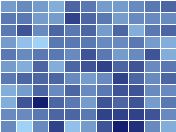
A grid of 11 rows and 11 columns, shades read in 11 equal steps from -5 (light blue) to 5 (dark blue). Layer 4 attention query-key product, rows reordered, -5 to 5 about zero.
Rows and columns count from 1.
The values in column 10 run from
-2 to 2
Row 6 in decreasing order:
3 2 2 1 1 1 0 -1 -2 -3 -3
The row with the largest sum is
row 10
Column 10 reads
0 -1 0 -2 2 -1 -1 -1 -2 2 -1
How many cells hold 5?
2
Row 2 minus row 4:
2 4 3 -2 3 1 1 -1 -1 1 2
